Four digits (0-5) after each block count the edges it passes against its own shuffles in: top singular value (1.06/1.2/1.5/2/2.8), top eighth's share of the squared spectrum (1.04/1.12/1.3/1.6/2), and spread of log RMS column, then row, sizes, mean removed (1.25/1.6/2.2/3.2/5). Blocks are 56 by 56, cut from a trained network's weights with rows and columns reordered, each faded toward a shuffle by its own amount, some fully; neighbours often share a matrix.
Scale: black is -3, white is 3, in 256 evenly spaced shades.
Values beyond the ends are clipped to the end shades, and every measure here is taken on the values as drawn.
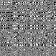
4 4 2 3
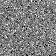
0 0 0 0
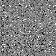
3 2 0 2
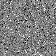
0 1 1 0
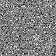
2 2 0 1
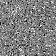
2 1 0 0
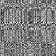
4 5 2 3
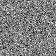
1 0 0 0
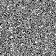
2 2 0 0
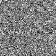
3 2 0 1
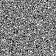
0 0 0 0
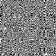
3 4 2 2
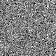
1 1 0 0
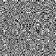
3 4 2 2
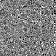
3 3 1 1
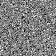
0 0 0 0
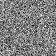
0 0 0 0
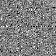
2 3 1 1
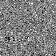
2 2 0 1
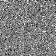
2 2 1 0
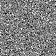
2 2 0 0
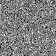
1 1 0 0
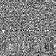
4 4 2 1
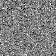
2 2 0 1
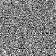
3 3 0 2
